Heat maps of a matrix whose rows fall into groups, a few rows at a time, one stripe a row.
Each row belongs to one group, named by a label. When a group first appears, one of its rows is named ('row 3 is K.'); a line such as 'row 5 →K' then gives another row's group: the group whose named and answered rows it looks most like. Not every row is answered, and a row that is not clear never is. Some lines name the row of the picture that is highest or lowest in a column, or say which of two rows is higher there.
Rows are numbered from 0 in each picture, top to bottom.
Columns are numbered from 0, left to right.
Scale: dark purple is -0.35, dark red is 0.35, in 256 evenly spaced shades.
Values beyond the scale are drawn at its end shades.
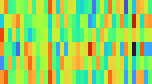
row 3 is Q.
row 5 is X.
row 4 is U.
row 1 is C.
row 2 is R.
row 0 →X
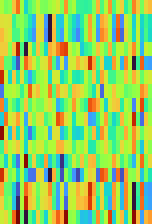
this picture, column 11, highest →11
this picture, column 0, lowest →6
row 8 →C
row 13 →Q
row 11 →Q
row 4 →Q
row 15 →C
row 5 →R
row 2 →R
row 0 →C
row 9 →R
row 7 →Q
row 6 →U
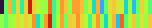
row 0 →U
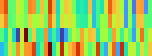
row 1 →X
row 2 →Q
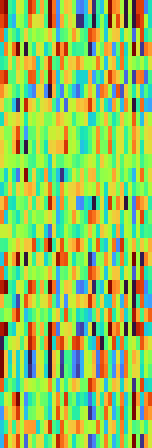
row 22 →C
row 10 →C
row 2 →Q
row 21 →Q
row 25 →R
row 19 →Q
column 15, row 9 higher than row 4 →No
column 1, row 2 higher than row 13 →No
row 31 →C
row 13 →U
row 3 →C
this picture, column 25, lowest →24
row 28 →C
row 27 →Q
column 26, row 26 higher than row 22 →Yes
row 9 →C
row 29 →C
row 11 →R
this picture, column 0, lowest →24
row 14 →X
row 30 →U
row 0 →X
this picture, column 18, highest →24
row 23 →X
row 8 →C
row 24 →U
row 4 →U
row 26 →R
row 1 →X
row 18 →C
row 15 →Q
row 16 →R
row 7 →Q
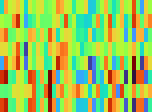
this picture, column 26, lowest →6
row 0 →C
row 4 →C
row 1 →C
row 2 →X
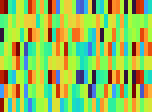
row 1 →U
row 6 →C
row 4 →C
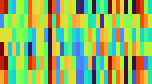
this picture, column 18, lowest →3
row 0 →X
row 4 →X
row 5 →X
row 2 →R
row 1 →U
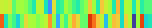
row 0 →R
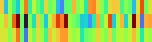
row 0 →Q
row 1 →C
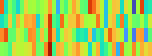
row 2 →X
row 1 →U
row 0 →Q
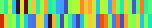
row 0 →Q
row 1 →R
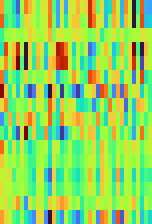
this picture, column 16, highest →4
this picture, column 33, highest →3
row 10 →R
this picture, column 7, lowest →6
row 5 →Q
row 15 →R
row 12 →R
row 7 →X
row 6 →R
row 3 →C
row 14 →C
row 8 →U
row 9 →Q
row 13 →R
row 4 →C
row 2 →U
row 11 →R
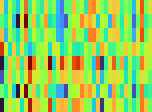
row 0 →Q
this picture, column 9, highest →7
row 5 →U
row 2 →Q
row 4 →U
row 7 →U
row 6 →Q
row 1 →Q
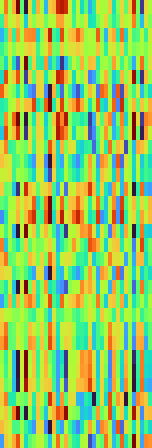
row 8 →C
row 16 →Q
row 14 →U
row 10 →X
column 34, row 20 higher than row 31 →No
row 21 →U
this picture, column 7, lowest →6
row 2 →U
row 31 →C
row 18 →X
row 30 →R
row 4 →Q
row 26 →Q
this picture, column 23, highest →17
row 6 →R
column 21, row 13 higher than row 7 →Yes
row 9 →C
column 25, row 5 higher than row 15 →Yes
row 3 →U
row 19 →R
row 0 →C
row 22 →R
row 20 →Q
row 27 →Q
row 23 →X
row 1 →C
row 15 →U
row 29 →C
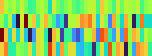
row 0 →R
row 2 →R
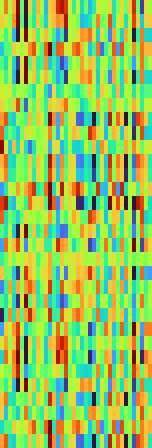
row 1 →C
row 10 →R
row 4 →Q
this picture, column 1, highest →14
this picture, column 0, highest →10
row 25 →C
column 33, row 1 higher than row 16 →Yes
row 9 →Q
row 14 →X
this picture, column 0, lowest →22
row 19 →Q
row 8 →X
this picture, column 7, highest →22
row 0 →C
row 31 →X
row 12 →X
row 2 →Q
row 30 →U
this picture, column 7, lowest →10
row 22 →U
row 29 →Q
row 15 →Q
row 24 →C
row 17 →C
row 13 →U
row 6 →R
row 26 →C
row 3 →U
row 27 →Q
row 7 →C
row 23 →C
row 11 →X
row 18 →U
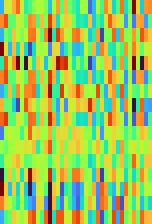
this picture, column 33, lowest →7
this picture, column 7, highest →12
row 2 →U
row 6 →U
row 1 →X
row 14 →R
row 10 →U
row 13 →R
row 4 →C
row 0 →C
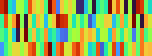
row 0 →X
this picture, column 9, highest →1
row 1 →C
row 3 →U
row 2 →Q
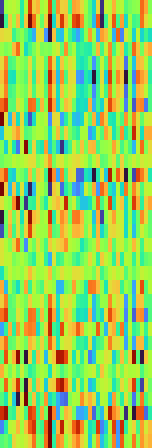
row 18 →R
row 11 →U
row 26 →R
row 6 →X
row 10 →Q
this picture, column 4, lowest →28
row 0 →U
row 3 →C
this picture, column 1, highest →29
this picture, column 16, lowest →28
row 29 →X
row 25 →C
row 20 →Q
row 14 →C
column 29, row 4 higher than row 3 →Yes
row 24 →X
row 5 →X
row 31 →U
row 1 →U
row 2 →R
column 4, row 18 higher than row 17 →No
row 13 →R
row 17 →C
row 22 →X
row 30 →U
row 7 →X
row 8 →R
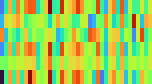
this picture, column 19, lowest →1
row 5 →U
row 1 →C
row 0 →U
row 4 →U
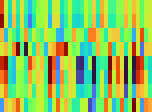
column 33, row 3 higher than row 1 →Yes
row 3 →C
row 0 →R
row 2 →Q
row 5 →X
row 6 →X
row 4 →X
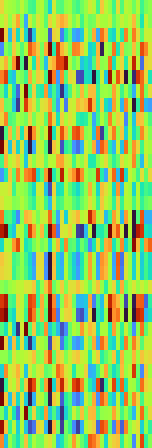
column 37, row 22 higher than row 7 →Yes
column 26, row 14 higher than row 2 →No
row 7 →Q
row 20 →U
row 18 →R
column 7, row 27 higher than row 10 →Yes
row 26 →C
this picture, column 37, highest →17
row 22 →X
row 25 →U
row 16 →X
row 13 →R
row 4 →C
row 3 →U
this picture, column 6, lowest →4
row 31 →Q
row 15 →Q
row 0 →R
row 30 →R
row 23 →Q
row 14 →R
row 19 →R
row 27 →U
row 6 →Q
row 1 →C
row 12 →U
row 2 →R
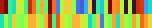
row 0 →X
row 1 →U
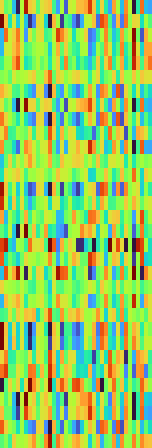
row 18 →Q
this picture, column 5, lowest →27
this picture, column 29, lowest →31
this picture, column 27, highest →17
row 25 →X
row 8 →R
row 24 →R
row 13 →R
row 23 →R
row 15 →Q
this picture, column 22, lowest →19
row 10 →Q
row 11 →U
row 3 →C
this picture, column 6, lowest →19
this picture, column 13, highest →17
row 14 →R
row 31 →U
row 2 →C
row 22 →U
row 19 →C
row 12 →C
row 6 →R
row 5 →U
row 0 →Q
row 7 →Q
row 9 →X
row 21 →C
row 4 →C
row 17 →X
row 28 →Q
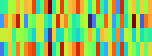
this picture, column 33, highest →1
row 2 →R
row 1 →C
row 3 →U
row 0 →U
